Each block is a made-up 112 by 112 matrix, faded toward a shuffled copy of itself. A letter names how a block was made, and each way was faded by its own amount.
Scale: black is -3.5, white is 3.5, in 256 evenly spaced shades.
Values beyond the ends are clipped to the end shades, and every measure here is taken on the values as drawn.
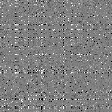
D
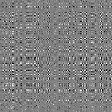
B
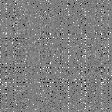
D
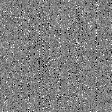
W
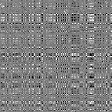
B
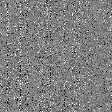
W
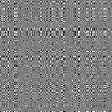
B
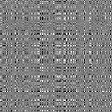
B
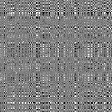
B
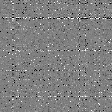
D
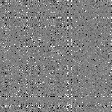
D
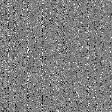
W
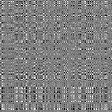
B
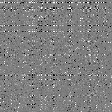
D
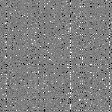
D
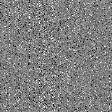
W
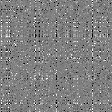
D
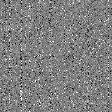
W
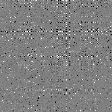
D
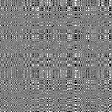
B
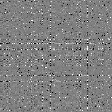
D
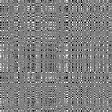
B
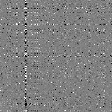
D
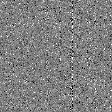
W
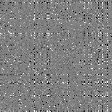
D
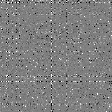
D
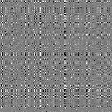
B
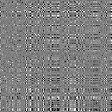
B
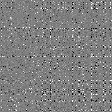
D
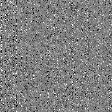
W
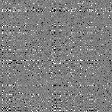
D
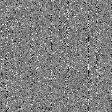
W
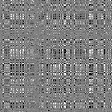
B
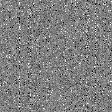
W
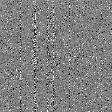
W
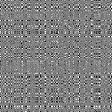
B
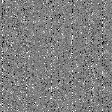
W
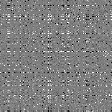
D
